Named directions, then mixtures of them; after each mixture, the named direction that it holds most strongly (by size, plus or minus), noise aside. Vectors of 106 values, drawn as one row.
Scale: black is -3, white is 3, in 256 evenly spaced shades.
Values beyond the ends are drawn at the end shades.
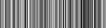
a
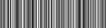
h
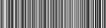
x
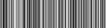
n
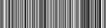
x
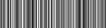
h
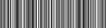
h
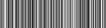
x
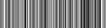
a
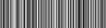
h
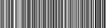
x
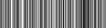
a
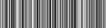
h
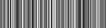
h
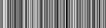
n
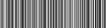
x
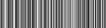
x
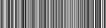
x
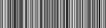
n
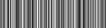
h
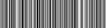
h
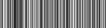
n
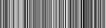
a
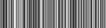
n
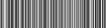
x
